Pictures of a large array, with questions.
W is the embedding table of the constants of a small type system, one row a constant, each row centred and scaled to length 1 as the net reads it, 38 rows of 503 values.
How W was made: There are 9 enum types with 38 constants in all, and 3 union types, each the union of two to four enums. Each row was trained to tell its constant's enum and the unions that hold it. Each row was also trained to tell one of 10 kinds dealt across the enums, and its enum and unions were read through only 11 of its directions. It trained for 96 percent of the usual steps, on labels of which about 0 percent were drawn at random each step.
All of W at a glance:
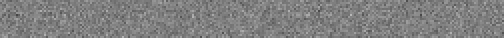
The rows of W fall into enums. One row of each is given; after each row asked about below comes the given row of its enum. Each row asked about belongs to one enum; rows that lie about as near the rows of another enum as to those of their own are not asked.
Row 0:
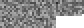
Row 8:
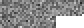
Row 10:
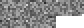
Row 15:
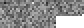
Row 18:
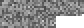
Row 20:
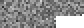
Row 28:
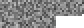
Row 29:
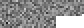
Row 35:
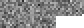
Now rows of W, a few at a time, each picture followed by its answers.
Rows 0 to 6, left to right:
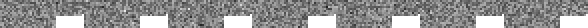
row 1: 10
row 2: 8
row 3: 18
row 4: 29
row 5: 28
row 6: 10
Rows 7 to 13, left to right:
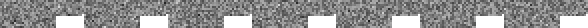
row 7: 18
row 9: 18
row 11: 0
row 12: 28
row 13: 10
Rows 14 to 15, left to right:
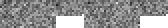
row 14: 8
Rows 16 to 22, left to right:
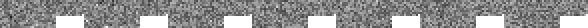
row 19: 10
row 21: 8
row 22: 18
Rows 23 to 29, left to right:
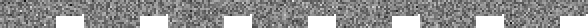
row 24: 28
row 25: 0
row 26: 35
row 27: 20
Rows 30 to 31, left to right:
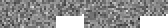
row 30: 29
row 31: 15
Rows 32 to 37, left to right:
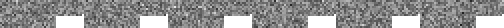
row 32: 0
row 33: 0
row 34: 28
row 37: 20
